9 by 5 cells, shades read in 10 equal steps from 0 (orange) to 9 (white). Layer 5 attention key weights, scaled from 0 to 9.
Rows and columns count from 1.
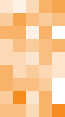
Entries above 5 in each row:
3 0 2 1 4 3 1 2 1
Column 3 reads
6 4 8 5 7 5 4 7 6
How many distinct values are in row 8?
5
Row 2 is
5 2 4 5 4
